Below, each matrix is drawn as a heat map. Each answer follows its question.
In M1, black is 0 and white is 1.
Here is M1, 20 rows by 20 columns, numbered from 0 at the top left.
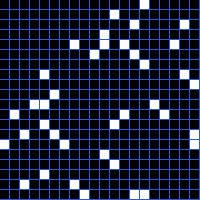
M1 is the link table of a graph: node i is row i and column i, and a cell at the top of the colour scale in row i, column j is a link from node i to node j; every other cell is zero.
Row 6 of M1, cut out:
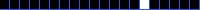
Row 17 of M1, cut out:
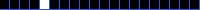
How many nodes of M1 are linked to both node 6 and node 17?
0
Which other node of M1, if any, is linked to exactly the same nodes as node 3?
node 15
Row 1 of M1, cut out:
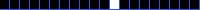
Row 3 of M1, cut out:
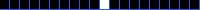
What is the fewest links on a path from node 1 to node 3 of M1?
5
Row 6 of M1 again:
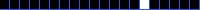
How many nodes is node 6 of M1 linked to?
1
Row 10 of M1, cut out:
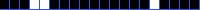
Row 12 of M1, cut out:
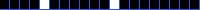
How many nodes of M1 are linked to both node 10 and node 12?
1
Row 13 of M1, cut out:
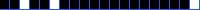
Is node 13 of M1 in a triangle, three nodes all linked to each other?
no
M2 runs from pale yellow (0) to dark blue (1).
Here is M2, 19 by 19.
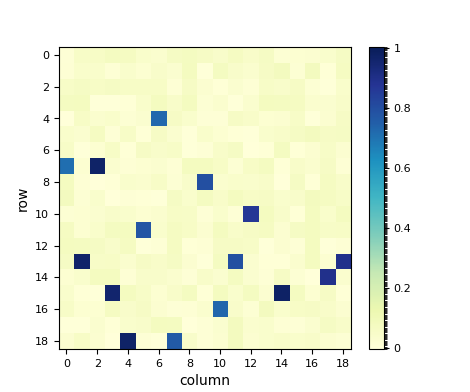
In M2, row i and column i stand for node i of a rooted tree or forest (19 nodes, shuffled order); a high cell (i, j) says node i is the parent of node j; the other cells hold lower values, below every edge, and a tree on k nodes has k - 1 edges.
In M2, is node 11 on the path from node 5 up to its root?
yes
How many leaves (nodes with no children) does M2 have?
9
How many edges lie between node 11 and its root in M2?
1
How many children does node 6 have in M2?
0
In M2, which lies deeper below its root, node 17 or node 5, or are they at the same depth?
the same depth
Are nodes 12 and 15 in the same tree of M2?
no
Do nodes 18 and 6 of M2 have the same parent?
no
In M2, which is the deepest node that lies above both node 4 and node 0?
18
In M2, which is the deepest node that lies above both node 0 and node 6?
18
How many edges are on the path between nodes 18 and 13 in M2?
1
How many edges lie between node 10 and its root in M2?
1
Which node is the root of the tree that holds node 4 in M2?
13
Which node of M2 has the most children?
13
